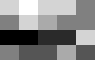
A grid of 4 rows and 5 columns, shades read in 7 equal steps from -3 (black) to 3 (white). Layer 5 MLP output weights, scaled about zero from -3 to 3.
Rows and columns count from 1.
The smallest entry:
-3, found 2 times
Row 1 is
2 3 2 2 0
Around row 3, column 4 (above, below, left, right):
0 1 -2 2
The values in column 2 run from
-3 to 3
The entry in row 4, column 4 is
1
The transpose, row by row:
2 0 -3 0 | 3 2 -3 -1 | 2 1 -2 -1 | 2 0 -2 1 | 0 0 2 -1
